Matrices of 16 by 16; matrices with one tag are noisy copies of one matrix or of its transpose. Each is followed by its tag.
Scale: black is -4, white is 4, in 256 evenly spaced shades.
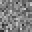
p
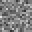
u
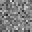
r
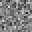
u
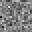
u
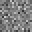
r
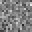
p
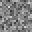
u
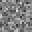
u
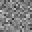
r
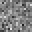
p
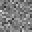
r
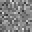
r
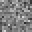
p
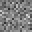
r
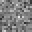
p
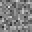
u
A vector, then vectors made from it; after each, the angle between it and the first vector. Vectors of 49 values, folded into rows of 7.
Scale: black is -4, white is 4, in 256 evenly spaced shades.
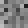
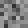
partly aligned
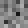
partly aligned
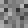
nearly parallel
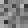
nearly parallel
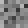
nearly parallel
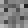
nearly parallel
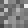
nearly opposite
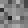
orthogonal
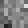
partly opposed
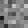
partly opposed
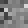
partly opposed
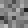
orthogonal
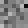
nearly parallel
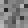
nearly parallel
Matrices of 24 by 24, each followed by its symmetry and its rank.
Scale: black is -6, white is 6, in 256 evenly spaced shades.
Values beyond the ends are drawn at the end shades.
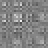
symmetric, rank three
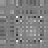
symmetric, rank two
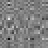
neither, rank three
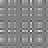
symmetric, rank one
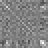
symmetric, rank five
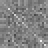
symmetric, rank five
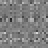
neither, rank three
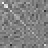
symmetric, rank five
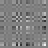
symmetric, rank one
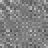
symmetric, rank three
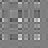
symmetric, rank one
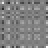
symmetric, rank two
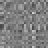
neither, rank three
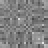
symmetric, rank three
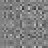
neither, rank three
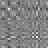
symmetric, rank three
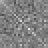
symmetric, rank five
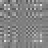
symmetric, rank two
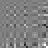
symmetric, rank two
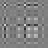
symmetric, rank one
